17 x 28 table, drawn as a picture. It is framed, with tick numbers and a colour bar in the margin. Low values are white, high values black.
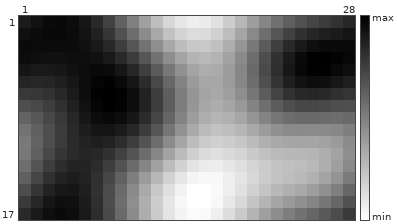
The bottom middle is the ninth with the lowest average. Overall the values sit about 60% of the way up the scale. The top left is the smoothest part. There are no lone odd cells.
